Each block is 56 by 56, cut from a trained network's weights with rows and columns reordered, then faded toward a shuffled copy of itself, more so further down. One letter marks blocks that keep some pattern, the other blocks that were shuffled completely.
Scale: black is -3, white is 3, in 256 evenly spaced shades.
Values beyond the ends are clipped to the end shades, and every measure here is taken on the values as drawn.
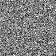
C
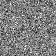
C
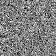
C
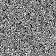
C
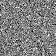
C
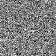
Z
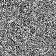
C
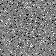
C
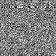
Z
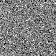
C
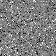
C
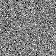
C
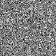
Z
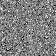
C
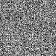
Z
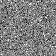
C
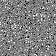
C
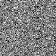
Z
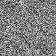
Z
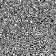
Z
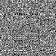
Z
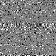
Z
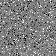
C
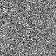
Z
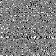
Z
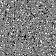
C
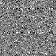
Z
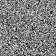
C
